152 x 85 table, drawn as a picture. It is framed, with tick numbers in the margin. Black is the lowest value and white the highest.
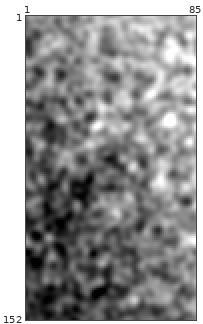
Average level on the scale: 50%. Ninth with the lowest average: bottom left. Slope: up to the top right. Histogram: bell-shaped. Grain: blotchy.
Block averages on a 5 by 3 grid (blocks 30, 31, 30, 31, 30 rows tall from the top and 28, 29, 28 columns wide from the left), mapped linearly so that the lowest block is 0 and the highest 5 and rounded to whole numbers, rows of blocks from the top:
3 4 5 | 2 4 5 | 1 2 4 | 0 2 3 | 0 1 2
